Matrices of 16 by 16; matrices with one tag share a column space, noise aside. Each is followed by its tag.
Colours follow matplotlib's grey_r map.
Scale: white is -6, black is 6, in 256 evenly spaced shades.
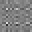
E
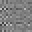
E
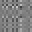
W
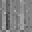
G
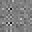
E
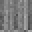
G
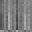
G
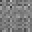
W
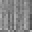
G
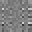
E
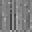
G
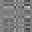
W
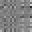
W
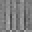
G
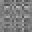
W
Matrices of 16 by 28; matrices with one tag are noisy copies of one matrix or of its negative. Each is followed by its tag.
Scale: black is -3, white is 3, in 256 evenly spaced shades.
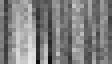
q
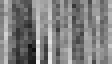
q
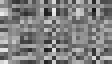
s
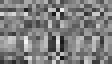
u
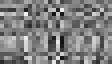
u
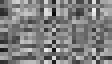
s
